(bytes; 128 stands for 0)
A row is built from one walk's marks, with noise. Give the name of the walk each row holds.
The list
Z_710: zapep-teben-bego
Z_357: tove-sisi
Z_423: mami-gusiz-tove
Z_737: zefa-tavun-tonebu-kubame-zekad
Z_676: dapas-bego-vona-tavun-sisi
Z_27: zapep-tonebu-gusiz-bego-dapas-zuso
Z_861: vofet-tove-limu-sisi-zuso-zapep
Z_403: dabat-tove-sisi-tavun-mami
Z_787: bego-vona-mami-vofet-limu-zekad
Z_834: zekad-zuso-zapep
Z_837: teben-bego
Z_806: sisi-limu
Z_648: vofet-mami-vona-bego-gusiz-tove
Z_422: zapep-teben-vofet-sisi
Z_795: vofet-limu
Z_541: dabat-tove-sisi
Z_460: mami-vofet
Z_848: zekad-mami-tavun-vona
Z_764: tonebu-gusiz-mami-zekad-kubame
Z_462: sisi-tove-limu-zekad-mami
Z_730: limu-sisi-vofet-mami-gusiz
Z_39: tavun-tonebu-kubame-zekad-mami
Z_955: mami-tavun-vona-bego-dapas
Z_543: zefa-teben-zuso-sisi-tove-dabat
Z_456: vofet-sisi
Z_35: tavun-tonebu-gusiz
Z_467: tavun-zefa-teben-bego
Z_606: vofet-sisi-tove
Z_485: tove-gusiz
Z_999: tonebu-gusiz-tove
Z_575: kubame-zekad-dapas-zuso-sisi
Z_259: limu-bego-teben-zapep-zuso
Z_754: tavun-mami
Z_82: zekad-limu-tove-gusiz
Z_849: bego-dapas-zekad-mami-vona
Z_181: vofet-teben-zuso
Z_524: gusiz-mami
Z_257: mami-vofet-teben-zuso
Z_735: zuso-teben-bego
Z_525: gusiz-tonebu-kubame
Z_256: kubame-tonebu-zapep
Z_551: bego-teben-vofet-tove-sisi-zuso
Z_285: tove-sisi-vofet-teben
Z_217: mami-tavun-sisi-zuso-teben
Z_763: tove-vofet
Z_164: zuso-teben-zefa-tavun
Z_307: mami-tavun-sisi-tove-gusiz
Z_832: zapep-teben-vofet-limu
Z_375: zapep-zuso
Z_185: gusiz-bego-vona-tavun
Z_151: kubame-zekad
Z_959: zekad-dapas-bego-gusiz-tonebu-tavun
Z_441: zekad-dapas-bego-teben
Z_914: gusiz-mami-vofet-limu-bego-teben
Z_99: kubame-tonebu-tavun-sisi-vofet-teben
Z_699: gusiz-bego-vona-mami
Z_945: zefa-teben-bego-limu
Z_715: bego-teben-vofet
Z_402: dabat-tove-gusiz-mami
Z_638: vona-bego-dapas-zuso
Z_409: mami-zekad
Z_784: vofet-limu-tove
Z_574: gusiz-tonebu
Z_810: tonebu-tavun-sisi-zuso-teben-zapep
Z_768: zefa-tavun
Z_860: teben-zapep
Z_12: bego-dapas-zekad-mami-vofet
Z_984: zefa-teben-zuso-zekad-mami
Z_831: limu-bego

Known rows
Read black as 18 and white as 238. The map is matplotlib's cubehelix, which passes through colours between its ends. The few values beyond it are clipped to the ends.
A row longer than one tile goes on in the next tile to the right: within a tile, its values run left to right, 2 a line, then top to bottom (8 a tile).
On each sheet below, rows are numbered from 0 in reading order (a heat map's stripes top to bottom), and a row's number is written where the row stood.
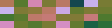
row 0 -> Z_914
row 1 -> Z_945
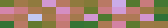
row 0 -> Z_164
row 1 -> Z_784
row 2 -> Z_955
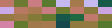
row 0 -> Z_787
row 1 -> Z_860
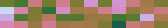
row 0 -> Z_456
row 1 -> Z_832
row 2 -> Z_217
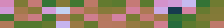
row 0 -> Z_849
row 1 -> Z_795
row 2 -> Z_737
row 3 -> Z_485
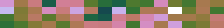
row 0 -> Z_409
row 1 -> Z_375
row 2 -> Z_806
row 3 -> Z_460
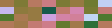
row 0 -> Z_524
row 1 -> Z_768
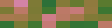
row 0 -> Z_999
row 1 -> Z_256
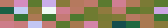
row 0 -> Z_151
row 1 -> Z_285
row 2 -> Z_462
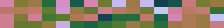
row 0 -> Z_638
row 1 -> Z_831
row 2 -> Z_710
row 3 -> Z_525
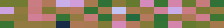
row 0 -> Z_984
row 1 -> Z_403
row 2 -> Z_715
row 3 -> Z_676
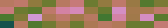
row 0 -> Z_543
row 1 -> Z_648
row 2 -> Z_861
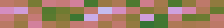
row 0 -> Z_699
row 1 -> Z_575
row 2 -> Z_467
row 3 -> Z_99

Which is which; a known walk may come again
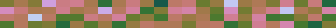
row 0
Z_164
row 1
Z_810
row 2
Z_606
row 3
Z_648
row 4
Z_848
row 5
Z_12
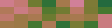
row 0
Z_27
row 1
Z_999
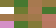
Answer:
Z_460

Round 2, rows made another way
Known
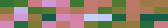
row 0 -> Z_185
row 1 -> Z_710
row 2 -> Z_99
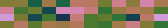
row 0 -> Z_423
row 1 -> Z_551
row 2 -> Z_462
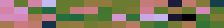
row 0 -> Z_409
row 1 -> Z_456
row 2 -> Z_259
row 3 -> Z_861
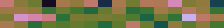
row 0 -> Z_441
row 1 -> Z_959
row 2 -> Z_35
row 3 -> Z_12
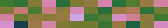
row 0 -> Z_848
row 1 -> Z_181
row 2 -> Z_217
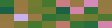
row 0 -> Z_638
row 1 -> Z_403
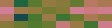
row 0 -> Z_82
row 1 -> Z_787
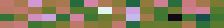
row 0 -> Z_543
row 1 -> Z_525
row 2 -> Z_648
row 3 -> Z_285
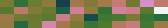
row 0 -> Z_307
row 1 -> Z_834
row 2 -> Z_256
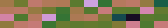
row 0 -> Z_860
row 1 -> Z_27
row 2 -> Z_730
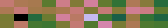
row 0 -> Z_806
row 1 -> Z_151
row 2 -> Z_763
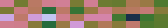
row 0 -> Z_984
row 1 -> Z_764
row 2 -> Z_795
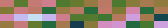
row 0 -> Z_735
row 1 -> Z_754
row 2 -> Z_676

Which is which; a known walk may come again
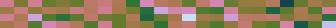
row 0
Z_151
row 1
Z_787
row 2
Z_574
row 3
Z_715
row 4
Z_810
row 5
Z_955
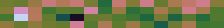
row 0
Z_257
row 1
Z_730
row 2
Z_35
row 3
Z_357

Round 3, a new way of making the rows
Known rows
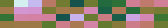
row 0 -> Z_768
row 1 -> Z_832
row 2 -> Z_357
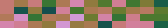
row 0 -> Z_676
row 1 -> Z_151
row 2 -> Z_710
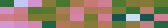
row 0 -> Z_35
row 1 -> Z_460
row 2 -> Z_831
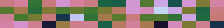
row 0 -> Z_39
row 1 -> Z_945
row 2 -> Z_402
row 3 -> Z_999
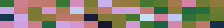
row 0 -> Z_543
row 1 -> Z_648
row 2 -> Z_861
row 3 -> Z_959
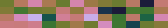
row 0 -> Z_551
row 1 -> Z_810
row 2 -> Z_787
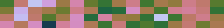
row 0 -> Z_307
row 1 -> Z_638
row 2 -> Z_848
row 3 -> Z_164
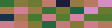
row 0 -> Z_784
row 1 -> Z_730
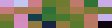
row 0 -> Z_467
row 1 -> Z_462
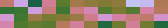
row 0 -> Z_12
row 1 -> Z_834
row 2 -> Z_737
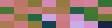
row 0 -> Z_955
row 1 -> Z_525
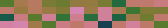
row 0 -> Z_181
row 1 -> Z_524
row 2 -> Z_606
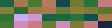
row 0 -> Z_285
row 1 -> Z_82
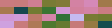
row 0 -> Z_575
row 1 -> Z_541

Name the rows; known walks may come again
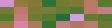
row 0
Z_735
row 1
Z_715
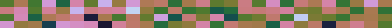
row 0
Z_423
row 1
Z_648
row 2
Z_754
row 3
Z_806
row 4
Z_984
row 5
Z_485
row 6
Z_456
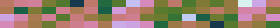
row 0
Z_575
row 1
Z_422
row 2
Z_35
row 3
Z_837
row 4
Z_768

